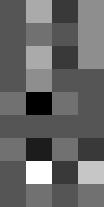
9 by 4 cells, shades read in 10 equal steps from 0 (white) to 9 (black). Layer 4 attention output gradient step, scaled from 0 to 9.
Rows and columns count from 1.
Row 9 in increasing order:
5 5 6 6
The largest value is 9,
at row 5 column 2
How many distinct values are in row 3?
4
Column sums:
52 43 55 44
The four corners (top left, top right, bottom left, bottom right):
6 4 6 5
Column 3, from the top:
7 6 7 6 5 6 5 7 6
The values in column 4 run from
2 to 7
